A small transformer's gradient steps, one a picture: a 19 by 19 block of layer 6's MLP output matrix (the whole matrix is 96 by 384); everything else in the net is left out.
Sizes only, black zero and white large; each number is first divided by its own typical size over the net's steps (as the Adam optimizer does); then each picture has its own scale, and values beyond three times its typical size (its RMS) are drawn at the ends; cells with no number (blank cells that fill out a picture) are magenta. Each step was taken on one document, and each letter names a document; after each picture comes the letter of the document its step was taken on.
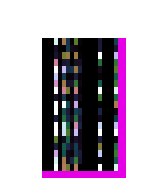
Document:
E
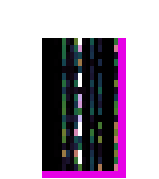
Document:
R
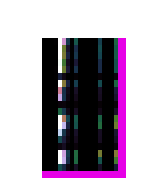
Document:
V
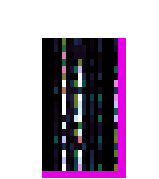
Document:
R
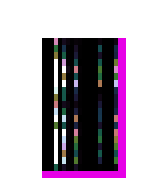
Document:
E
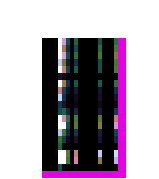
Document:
V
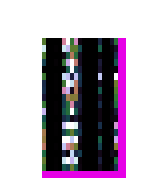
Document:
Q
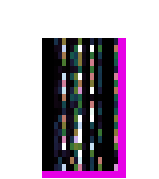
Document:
R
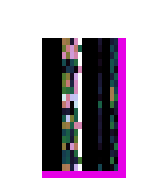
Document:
Q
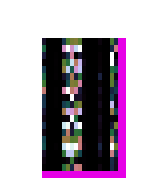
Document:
Q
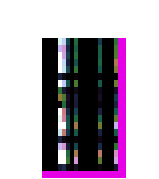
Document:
V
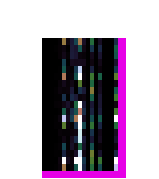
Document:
R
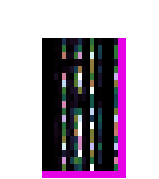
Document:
R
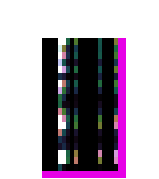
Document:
V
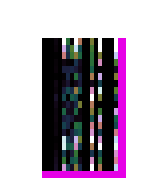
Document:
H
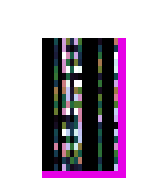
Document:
H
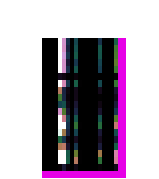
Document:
V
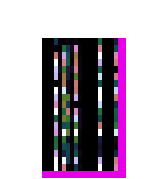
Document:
E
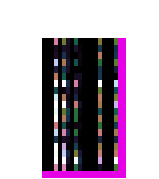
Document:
E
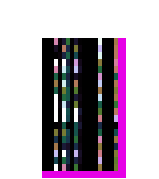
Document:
E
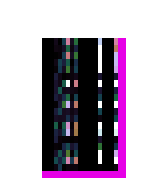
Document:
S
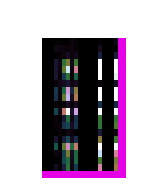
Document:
S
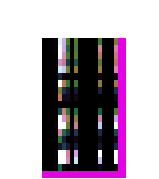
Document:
V
